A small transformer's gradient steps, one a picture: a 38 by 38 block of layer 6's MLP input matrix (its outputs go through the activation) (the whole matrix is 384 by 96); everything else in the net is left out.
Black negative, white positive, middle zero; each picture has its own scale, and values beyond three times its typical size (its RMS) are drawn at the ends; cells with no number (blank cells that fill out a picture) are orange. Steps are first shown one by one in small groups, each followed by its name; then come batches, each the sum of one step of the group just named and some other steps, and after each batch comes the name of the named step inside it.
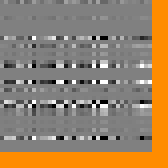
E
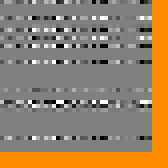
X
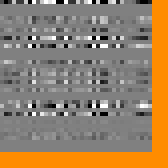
X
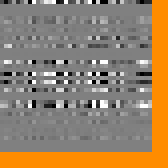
X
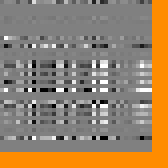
E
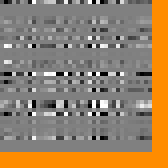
E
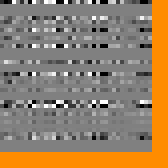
X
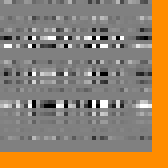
X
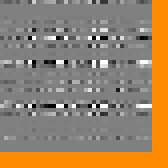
E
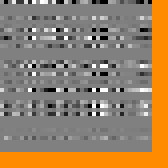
X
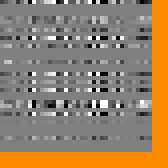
X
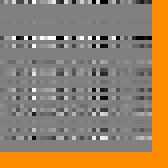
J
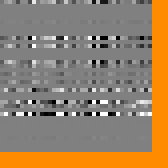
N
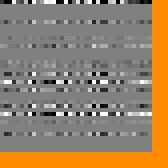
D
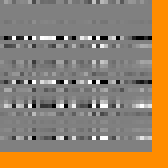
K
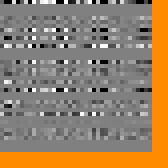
D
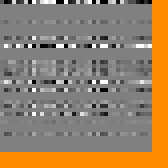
D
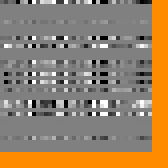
N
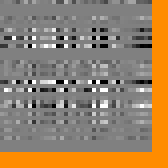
K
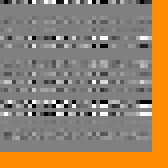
D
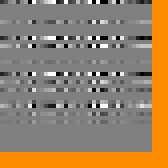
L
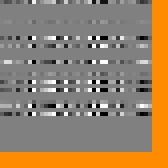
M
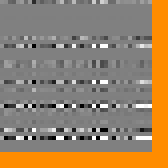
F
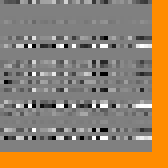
F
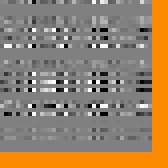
M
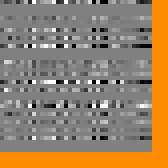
M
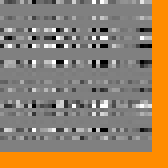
F
